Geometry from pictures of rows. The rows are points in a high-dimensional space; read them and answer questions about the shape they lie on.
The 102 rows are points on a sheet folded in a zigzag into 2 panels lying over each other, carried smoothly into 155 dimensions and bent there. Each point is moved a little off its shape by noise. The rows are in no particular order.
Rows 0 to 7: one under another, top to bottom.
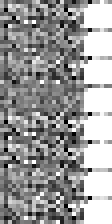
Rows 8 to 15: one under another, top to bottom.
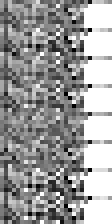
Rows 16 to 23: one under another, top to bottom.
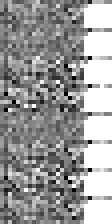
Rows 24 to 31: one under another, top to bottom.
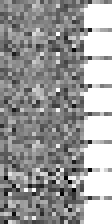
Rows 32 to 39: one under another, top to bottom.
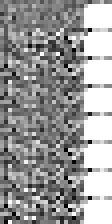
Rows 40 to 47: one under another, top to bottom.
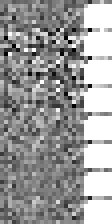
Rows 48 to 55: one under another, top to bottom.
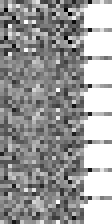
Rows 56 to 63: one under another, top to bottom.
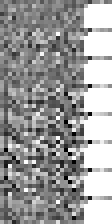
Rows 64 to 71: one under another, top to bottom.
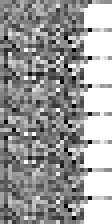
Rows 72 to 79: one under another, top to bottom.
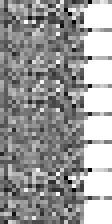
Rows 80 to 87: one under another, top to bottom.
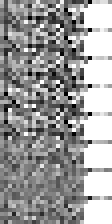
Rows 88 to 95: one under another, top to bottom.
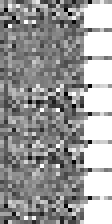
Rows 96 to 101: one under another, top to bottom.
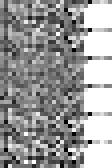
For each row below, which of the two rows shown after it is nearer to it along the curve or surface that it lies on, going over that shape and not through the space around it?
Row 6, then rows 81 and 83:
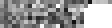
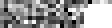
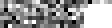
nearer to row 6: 81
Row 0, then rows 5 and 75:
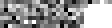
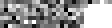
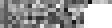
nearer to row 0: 5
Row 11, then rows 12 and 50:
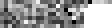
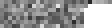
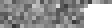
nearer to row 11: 50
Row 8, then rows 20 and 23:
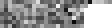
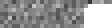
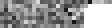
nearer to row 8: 23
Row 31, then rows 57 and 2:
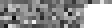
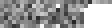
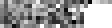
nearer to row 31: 57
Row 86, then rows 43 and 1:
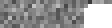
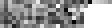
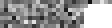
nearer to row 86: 1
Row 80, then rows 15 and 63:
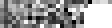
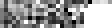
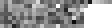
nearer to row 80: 15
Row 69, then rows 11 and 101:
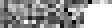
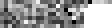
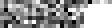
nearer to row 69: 101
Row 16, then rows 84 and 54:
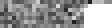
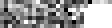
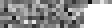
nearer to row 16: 84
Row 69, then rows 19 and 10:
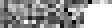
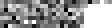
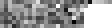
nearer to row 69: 19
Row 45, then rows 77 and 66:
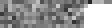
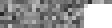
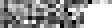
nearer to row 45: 77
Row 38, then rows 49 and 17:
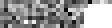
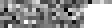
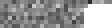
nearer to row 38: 17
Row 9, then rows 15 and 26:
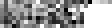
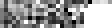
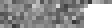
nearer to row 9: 15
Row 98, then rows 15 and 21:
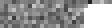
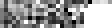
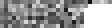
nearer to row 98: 21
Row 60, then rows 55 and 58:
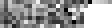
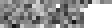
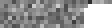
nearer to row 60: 55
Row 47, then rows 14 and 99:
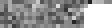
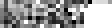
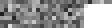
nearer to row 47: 99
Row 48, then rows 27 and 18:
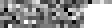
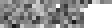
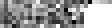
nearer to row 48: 18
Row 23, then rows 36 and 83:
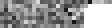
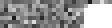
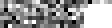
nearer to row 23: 83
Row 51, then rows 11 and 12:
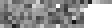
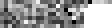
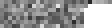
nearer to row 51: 11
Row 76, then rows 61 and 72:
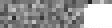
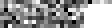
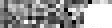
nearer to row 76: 72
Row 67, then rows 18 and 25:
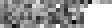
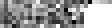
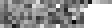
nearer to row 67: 25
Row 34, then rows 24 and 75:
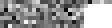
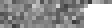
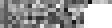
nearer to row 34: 24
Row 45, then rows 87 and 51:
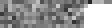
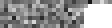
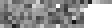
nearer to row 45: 51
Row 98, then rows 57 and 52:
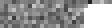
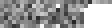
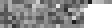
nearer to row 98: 57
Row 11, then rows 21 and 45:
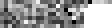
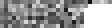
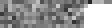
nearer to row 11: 45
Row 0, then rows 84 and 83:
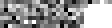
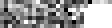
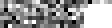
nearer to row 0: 83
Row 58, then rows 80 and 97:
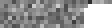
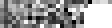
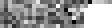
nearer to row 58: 80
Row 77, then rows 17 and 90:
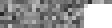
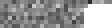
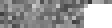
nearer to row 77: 90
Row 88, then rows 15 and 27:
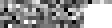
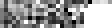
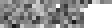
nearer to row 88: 15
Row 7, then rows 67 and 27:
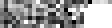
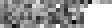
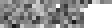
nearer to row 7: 67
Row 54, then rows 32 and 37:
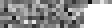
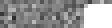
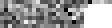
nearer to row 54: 32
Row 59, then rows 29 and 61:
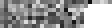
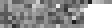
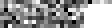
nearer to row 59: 61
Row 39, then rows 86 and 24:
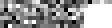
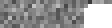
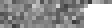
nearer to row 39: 24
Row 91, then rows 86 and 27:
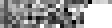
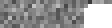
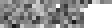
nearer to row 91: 86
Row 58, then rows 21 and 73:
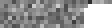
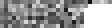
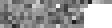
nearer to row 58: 21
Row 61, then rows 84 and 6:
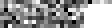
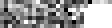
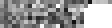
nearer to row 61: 84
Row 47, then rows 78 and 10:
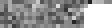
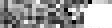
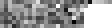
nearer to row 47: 10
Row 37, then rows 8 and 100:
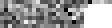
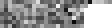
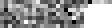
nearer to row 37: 100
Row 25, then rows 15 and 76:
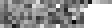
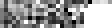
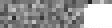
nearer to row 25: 15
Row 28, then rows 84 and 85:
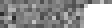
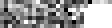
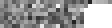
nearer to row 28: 85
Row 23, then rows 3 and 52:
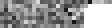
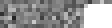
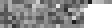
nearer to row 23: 52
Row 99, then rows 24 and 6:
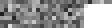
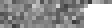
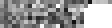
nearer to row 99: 24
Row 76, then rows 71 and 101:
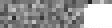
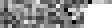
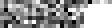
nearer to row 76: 101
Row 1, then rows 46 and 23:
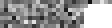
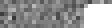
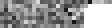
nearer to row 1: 46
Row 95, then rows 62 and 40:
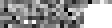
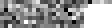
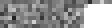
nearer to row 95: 40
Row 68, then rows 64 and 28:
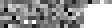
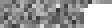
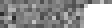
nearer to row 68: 28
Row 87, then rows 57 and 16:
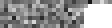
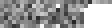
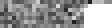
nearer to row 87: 57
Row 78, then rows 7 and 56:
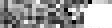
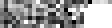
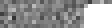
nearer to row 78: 7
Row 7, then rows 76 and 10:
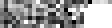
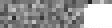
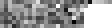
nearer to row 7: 10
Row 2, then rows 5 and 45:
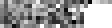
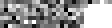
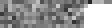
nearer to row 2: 45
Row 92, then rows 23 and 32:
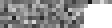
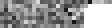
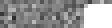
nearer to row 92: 32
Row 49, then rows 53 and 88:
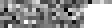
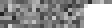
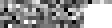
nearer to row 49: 88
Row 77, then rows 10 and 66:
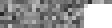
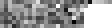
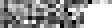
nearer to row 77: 10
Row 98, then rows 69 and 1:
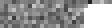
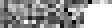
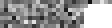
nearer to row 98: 1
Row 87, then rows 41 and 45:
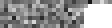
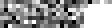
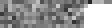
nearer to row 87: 41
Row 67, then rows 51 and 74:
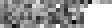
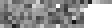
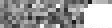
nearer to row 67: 51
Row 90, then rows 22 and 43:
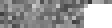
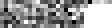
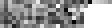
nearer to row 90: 43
